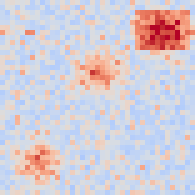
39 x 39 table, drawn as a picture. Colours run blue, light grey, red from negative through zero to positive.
The values are skewed, with a long tail toward high values. An odd patch, higher than its surroundings, sits in the top right. On average the colour sits 50% of the way up the scale. Three bumps rise from the field. The ninth with the highest average is the top right.
